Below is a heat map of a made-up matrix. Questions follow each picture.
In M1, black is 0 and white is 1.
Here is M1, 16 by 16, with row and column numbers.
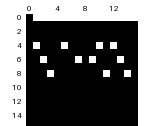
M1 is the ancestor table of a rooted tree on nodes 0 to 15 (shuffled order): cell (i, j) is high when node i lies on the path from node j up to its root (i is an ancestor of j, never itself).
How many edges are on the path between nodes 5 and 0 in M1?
2
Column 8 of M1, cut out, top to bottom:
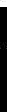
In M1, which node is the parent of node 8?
0
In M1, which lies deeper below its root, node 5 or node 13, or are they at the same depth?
the same depth
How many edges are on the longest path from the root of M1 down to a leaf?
2
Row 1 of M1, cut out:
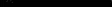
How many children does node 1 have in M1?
0
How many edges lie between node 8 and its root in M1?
1
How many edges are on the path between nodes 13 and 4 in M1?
3
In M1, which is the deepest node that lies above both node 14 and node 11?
8
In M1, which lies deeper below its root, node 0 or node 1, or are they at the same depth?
node 1
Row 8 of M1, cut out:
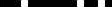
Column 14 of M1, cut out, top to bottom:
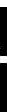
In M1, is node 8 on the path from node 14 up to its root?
yes
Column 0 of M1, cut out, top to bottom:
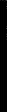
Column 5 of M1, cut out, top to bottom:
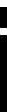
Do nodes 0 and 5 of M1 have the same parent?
no
